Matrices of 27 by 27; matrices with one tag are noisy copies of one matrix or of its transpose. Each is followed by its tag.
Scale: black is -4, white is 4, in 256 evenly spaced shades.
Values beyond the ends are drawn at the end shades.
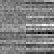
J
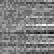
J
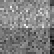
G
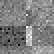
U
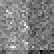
G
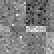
U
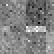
U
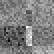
U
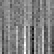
J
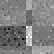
U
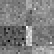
U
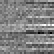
J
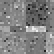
U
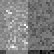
G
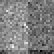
G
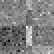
U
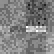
U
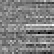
J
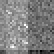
G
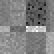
U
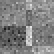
U
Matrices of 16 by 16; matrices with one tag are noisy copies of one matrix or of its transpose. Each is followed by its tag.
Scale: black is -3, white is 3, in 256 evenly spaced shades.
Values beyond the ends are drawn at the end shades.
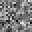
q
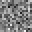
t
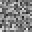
t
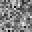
q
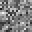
q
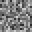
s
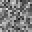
q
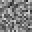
t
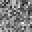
q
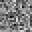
s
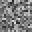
t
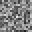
s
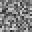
t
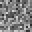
s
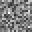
t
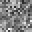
q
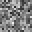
q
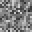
q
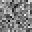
t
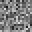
s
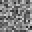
s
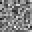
s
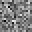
t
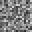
s
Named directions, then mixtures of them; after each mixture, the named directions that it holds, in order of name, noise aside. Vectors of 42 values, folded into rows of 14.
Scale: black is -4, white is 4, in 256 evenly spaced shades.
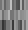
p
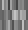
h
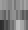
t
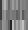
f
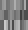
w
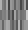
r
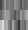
f, t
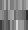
r, t, w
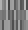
r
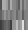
f, p, t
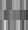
p, w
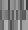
f, r, w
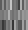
p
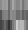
f, t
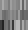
p, t, w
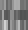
p, w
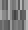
h, p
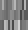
w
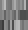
t, w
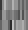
f
